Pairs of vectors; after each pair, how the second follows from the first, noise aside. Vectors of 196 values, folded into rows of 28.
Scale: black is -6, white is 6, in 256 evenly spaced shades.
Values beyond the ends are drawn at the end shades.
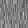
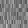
shuffled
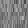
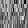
scaled up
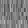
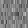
shuffled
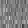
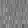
shrunk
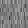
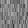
shuffled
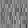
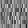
scaled up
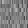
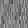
shuffled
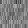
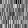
scaled up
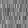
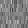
shuffled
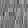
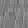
shrunk
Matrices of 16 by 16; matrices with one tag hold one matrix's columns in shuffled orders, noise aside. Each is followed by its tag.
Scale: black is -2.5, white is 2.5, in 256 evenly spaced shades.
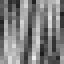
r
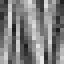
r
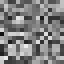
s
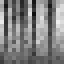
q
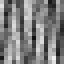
r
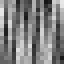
r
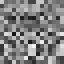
s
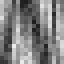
r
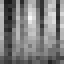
q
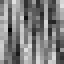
r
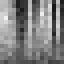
q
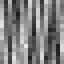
r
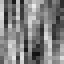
r
